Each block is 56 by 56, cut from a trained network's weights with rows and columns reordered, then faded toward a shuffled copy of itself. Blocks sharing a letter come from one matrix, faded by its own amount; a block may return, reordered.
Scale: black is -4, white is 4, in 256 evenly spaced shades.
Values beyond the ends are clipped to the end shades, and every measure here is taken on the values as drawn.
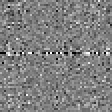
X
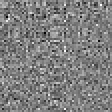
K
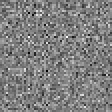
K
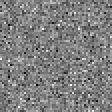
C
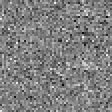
C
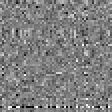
X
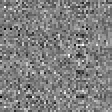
X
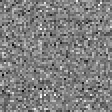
C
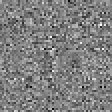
K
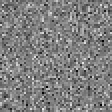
C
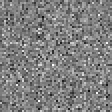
C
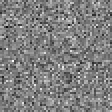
K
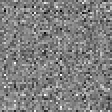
X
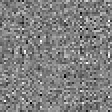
X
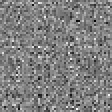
X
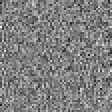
K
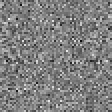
K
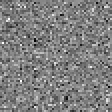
C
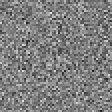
K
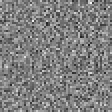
K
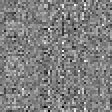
X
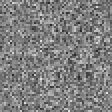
K
